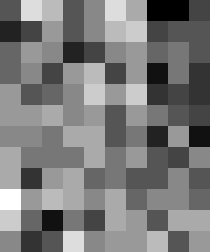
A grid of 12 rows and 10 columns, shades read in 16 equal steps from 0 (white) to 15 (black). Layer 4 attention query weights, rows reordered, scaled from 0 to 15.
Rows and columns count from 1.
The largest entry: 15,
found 2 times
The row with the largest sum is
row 4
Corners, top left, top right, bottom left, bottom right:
10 11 7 6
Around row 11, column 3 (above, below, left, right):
4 10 9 8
